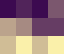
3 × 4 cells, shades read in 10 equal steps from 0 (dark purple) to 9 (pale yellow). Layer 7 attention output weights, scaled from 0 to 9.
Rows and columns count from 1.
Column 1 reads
0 6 7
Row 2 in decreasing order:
6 5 2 2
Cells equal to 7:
2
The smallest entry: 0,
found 2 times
